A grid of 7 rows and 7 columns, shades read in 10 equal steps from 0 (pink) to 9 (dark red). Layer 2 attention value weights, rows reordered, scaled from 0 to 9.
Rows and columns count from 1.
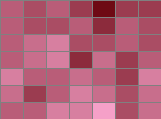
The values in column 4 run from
2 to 7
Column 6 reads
6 4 4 6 6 5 5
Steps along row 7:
same down same down up down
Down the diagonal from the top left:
4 5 2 7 4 5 3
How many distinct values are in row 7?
5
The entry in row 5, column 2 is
4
